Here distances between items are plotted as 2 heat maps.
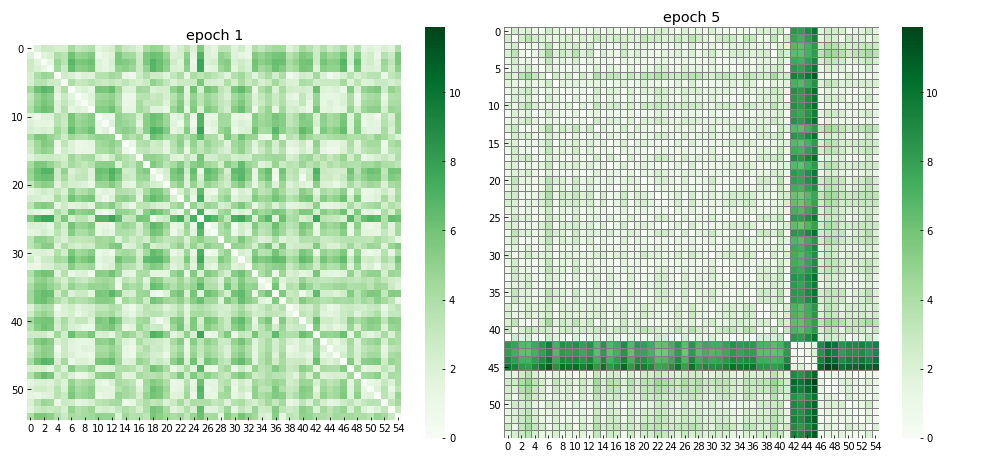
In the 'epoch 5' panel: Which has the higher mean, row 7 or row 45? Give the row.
45
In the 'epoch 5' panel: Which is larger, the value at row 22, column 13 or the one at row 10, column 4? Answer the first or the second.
the second
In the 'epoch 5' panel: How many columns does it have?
55
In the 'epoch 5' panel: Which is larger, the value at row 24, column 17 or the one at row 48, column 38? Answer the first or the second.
the second
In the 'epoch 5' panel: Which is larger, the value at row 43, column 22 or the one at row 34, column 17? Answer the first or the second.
the first
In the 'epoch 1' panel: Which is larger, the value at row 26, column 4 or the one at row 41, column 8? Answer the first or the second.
the first
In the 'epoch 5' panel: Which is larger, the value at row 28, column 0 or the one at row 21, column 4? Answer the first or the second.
the first
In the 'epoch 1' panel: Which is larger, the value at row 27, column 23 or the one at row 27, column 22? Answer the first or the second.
the first
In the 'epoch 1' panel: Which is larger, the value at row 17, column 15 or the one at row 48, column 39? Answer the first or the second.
the first
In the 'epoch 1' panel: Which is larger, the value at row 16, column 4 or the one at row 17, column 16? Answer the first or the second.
the second
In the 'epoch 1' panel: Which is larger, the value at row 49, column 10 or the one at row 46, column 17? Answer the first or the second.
the second
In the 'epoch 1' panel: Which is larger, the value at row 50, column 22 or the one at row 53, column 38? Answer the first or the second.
the second
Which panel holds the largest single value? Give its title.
epoch 5
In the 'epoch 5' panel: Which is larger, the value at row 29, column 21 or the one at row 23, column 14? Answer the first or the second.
the second
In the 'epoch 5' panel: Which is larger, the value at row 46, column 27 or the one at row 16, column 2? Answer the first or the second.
the first
